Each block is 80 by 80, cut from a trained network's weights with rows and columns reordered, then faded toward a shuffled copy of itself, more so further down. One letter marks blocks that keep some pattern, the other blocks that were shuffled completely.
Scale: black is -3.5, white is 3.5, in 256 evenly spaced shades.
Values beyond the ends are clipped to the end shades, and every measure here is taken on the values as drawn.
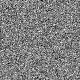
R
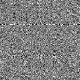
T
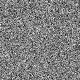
R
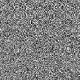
T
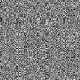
T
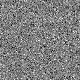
R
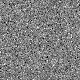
R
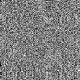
T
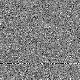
T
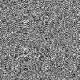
T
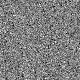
R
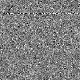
T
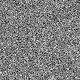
R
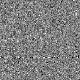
T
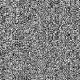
T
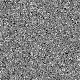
R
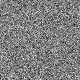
R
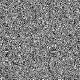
T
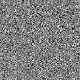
T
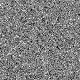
R
